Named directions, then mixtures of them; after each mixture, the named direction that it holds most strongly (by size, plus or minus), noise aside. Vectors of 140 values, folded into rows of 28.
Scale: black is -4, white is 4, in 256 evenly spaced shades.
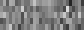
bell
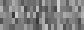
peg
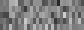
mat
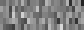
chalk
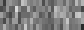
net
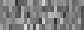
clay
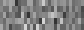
clay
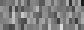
chalk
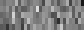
chalk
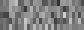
mat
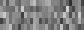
bell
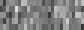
net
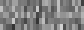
peg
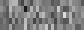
mat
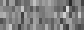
bell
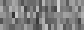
peg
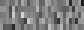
chalk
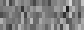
bell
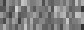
net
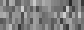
bell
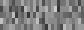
peg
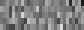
chalk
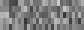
mat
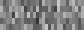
peg
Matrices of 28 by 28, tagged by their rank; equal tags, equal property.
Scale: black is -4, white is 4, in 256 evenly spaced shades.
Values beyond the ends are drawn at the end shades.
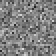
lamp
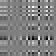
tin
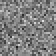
lamp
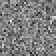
lamp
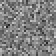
lamp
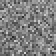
lamp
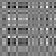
tin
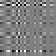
tin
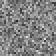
lamp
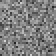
lamp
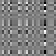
tin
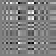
tin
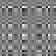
tin
